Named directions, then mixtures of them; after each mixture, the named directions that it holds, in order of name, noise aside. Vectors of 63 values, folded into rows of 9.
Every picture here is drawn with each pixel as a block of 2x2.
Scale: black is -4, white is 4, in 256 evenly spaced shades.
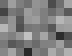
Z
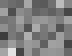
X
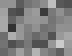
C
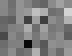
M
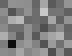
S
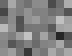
Z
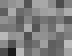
X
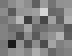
M, S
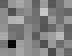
S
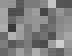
C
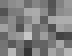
M, Z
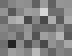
M, S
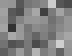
C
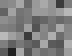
X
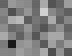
S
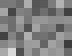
X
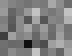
C, M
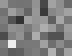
S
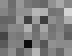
M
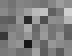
M
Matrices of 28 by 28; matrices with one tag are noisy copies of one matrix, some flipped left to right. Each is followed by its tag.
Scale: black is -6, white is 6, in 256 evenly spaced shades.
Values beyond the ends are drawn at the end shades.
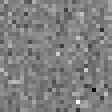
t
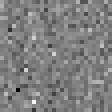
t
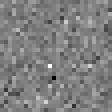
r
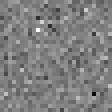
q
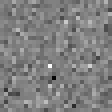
r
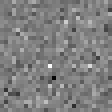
r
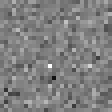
r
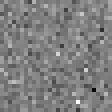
t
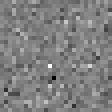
r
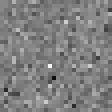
r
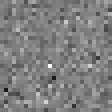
r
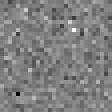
q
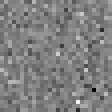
t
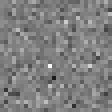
r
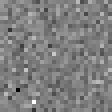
t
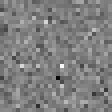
r
